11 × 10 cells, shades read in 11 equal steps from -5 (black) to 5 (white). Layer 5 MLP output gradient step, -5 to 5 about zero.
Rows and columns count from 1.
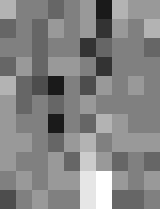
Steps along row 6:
down up down up up down same same same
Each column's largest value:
2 1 1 1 1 4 5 2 1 2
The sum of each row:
2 0 -6 -2 -5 0 -1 7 3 14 6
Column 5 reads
0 0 0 1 0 0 0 1 -1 1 0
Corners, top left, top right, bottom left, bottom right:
2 1 -2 0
